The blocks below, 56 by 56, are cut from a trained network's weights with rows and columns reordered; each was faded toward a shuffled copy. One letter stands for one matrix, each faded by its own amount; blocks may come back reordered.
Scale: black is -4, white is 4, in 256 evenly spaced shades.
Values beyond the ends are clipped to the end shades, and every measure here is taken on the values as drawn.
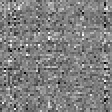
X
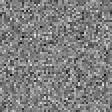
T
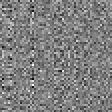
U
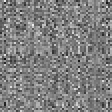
U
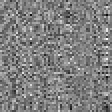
U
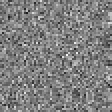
T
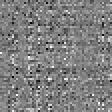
X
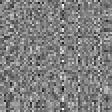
U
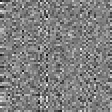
U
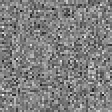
T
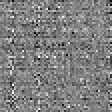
X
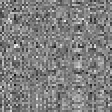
U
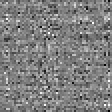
X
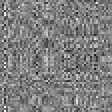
U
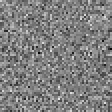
T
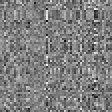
U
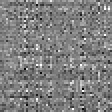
X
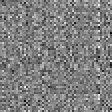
U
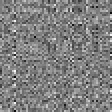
U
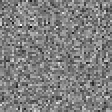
T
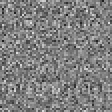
T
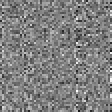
U
